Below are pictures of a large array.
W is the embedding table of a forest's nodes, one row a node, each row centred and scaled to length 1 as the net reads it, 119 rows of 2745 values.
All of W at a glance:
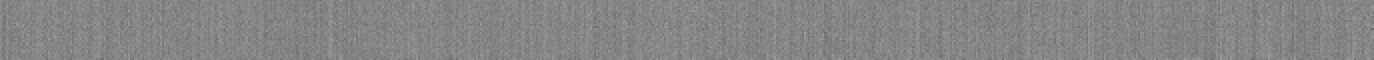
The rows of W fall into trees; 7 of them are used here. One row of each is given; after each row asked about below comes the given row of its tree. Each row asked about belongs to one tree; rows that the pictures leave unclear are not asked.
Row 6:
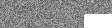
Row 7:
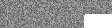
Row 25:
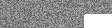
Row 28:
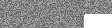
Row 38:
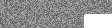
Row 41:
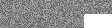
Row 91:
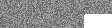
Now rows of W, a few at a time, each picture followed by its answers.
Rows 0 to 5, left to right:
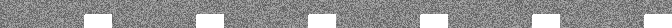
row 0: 7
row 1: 38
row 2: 91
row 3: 41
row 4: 91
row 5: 28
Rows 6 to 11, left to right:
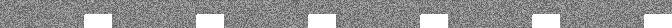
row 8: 91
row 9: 7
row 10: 41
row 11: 38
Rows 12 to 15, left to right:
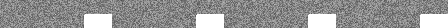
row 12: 6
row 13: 91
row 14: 6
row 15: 38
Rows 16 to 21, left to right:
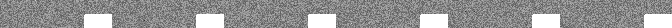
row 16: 91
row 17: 6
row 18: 38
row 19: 91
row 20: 25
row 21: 25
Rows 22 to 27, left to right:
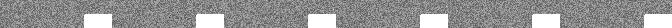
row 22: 6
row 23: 91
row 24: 38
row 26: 6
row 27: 7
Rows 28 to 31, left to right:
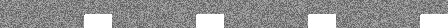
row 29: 6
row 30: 38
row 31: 6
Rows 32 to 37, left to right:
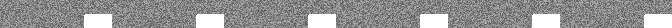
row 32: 28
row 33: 41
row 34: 28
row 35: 38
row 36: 91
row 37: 41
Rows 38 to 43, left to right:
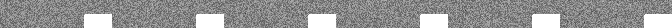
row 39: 38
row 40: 41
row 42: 6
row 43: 7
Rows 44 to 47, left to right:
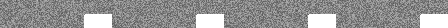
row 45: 25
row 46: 25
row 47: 41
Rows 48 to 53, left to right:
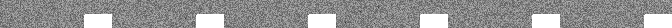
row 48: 25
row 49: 28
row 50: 25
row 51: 6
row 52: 38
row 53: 25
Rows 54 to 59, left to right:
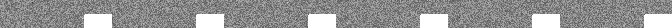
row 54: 38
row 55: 38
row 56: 28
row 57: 41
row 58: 41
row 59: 25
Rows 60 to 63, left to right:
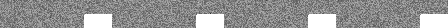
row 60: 6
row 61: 28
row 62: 91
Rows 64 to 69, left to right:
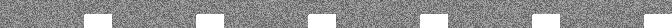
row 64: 6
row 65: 6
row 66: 41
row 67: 38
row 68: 6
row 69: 38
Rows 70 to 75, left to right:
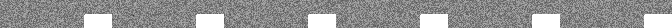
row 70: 7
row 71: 38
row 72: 38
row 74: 6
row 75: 41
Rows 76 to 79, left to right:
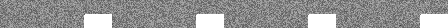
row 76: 7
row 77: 6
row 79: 41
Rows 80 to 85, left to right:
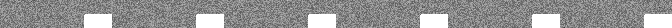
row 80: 6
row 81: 6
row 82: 28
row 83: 41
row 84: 38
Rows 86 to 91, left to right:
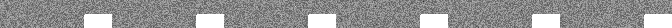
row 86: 38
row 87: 28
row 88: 28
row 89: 41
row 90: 38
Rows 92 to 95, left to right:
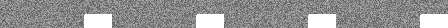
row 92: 28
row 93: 25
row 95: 41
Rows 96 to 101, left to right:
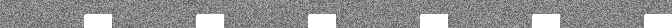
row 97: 28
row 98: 41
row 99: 38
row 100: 91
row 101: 28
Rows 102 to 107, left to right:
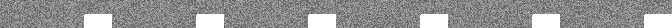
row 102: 6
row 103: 28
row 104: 28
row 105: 41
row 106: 41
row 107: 6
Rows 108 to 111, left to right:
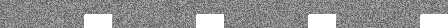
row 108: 7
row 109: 41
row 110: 25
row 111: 41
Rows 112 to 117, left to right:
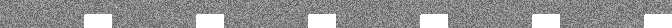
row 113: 41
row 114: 38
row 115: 25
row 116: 25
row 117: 91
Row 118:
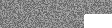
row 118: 25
